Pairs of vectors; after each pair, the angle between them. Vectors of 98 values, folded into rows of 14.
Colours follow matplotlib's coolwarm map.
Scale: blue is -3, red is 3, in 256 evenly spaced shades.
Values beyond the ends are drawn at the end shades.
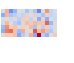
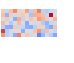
partly opposed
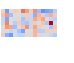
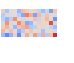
partly aligned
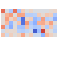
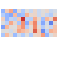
nearly opposite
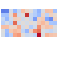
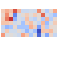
partly opposed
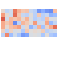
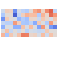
nearly opposite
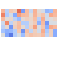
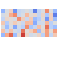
partly opposed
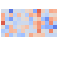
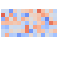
partly aligned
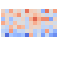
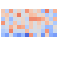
nearly parallel
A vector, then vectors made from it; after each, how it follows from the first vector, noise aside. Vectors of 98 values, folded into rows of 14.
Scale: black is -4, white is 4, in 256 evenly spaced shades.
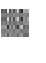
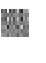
copied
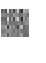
copied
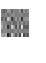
reversed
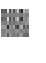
copied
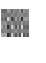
reversed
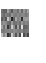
reversed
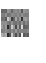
reversed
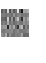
copied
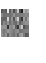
copied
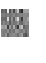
copied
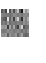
copied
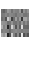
reversed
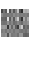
copied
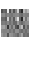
copied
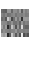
reversed
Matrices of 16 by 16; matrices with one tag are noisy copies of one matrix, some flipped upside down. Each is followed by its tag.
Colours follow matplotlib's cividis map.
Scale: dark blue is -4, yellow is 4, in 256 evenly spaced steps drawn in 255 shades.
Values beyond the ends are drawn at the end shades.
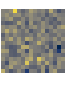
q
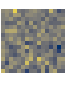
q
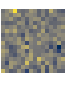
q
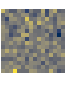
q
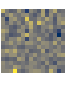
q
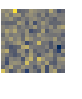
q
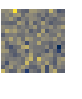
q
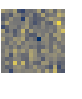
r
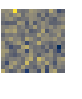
q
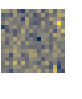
r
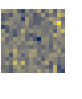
r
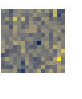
r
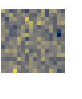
q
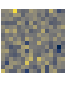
q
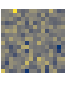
q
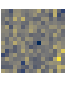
r
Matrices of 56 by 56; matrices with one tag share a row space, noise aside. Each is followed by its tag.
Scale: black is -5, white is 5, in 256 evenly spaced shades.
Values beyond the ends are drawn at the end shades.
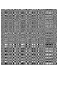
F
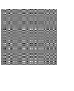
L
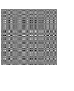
L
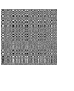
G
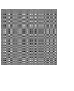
L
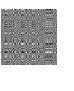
F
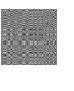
L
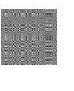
F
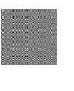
G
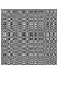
L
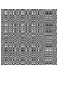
F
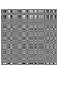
L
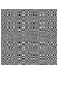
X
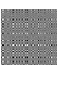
G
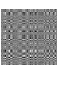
L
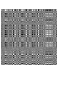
F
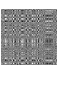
F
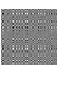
G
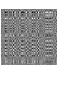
F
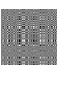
X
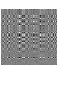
X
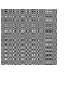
F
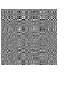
X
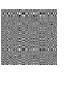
X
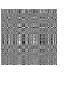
X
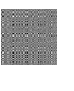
G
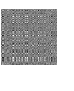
G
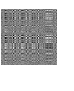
F
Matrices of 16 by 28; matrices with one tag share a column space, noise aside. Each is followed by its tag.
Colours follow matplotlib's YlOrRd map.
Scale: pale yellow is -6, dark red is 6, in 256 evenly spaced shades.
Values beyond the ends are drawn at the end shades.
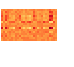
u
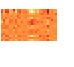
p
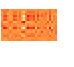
u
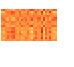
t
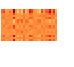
p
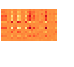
u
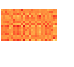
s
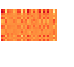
p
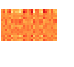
p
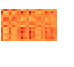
t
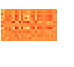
u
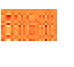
s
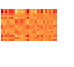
p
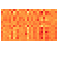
t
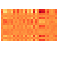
p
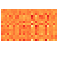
s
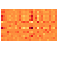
u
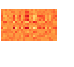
u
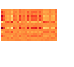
u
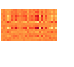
u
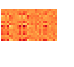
s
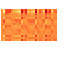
p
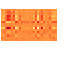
u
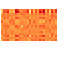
p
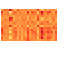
t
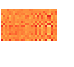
s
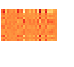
p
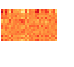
p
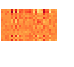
p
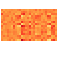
s
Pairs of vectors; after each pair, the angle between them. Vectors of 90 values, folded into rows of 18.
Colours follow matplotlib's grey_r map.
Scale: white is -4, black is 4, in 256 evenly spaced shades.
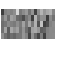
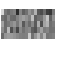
nearly opposite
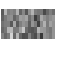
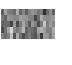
nearly parallel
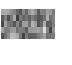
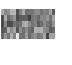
partly aligned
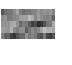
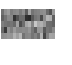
partly opposed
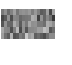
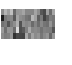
partly aligned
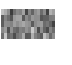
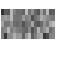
nearly opposite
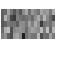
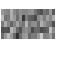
partly opposed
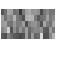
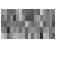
nearly opposite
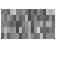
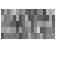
nearly parallel
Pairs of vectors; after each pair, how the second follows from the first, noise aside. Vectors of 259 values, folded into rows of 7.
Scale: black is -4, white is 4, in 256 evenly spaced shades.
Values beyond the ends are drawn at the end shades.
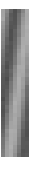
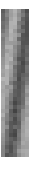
negated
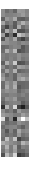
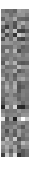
copied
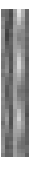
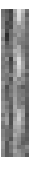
copied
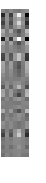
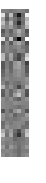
negated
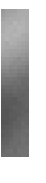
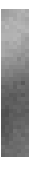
copied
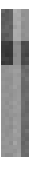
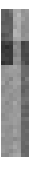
copied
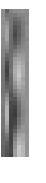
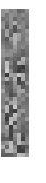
sign-scrambled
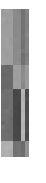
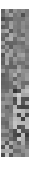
sign-scrambled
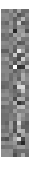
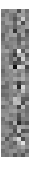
sign-scrambled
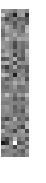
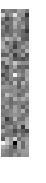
sign-scrambled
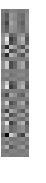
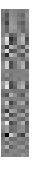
copied
